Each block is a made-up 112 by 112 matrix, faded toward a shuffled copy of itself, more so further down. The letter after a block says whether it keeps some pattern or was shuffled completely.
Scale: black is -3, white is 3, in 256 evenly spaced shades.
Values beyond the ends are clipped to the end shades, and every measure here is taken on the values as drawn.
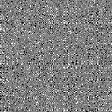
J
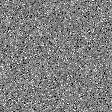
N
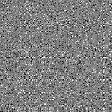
J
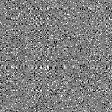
J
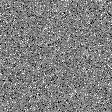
N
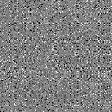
J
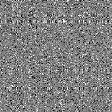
J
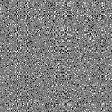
J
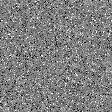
N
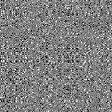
J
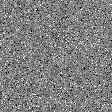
N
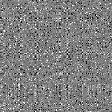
J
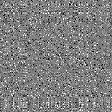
J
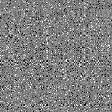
J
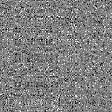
J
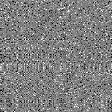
J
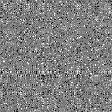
J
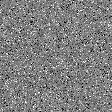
N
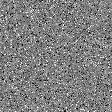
N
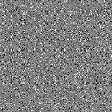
J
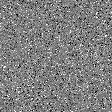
N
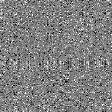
J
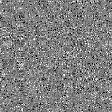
J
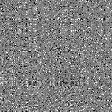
J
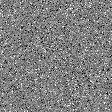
N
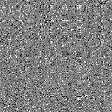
J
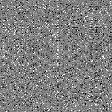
J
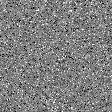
N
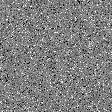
N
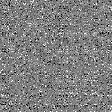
J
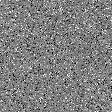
N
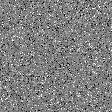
N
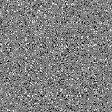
J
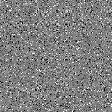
J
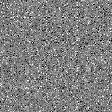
J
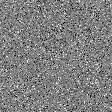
N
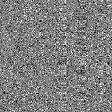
J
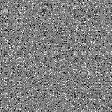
J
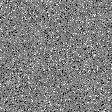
N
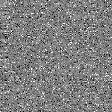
J
